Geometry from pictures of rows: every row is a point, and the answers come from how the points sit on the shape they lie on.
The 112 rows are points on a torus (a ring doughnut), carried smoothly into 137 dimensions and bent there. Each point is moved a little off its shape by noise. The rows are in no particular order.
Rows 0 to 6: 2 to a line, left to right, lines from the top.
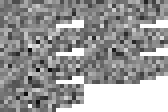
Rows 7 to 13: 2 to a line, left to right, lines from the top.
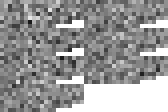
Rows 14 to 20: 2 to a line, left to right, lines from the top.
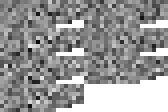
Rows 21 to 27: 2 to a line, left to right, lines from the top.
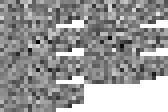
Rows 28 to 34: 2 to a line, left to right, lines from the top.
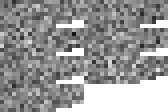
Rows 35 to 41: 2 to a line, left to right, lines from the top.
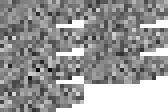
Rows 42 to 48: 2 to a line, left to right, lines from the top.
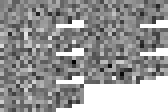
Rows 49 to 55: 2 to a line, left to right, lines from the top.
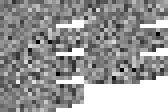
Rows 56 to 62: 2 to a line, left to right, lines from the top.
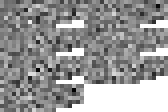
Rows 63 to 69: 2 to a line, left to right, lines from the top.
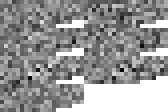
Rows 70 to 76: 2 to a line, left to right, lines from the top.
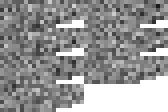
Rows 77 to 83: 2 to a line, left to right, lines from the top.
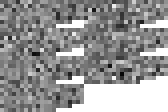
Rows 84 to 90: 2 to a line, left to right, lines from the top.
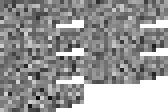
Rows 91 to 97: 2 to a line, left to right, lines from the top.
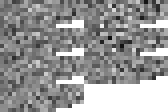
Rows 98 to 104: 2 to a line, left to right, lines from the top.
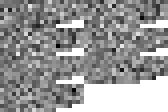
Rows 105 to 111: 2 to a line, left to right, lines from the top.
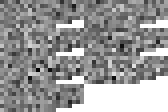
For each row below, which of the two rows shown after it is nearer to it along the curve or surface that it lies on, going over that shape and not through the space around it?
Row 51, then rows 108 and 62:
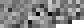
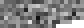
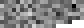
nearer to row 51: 62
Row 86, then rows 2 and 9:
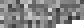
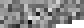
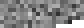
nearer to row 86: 2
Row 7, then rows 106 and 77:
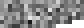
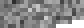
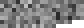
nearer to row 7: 77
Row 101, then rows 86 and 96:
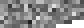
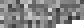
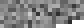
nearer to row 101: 96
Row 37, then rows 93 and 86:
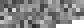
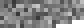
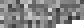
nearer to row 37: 93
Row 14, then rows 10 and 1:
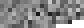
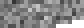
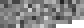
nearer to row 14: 10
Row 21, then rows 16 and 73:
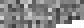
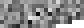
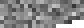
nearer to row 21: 16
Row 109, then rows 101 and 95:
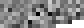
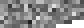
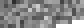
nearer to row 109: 101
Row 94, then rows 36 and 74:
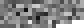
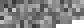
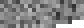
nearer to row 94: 36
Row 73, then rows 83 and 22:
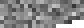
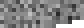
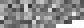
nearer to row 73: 22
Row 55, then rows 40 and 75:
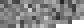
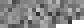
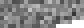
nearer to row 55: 75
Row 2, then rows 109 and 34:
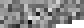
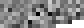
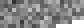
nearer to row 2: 109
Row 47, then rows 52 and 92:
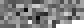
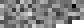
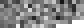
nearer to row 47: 92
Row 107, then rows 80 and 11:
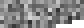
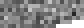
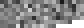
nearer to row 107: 11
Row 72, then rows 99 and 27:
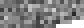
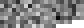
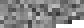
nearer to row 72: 99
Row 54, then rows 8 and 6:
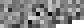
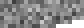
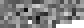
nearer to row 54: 8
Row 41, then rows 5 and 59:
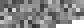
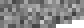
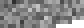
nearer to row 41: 59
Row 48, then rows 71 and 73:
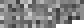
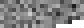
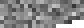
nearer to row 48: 71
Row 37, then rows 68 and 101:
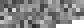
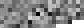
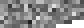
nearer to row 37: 68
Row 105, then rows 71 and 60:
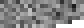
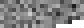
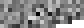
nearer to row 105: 71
